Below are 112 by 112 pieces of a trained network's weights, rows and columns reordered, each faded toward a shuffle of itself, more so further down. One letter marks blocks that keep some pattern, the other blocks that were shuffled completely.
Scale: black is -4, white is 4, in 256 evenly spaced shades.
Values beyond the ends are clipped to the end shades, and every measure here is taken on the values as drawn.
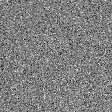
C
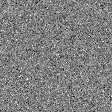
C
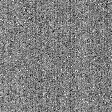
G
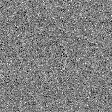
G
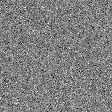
C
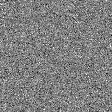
G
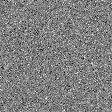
C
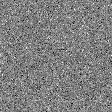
C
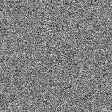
G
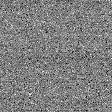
G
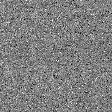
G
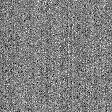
G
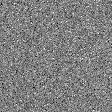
C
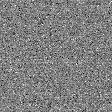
G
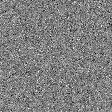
C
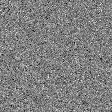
C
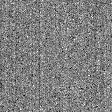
G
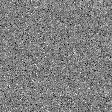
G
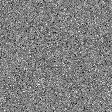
C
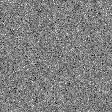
C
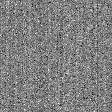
G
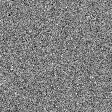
C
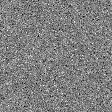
C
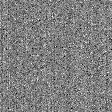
G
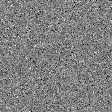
C
